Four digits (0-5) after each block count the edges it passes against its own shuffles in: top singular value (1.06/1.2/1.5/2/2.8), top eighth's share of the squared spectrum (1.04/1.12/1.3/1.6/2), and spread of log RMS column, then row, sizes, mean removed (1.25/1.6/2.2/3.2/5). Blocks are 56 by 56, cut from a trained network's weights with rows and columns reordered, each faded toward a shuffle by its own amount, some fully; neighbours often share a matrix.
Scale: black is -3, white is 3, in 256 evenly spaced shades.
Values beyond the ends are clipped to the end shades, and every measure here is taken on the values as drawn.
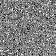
0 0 0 0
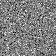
0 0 0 0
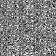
3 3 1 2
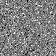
0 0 0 0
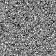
2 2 0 1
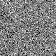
0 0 0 0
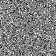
1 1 0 0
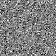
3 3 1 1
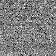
2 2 0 0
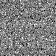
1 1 0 0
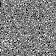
1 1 0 0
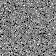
1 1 0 0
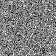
2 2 0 0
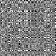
4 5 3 3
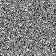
1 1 0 0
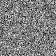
1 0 0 0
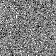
0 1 0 0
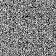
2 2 0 0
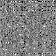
3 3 1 2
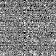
3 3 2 1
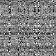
3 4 3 1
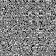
3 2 0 1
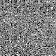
3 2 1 1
